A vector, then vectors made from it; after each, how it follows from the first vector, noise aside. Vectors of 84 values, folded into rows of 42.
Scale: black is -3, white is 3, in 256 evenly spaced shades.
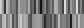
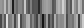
reversed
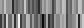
reversed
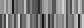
reversed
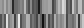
reversed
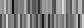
reversed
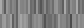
shrunk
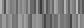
shrunk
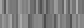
shrunk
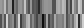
reversed
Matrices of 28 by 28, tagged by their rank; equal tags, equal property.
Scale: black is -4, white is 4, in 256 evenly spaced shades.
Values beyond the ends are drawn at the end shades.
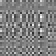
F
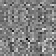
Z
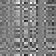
F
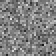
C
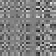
F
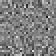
Z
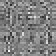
Z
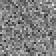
C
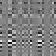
F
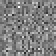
Z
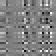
F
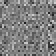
Z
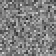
C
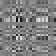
F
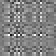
F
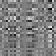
F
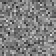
C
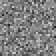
C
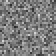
C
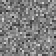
C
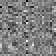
Z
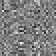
Z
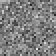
C
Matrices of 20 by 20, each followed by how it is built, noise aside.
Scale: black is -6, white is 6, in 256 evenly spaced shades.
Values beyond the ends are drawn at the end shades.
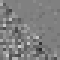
lower triangular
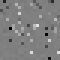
sparse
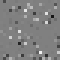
sparse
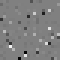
sparse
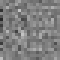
low rank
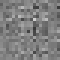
low rank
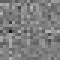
low rank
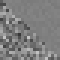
lower triangular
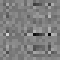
low rank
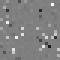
sparse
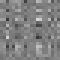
low rank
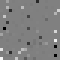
sparse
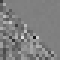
lower triangular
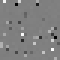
sparse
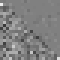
lower triangular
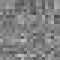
low rank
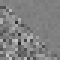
lower triangular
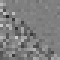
lower triangular
